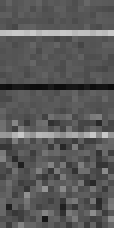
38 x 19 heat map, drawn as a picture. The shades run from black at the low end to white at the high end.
Rows 6, 15 and 23 stand out from the rest. The values are skewed, with a long tail toward high values. No overall slope runs across the table. A horizontal seam about 50% of the way down splits the table, and the top part is calmer.
